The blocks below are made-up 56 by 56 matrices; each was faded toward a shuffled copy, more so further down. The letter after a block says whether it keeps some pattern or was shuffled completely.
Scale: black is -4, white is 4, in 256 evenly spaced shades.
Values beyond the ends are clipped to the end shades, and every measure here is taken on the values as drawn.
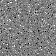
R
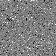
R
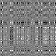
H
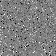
R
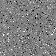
R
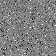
R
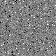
R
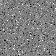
R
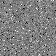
R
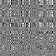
H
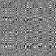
H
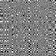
H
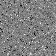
R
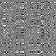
H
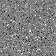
R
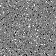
R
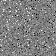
R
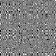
H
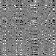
H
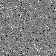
R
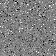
R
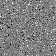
R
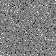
R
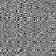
H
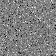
R
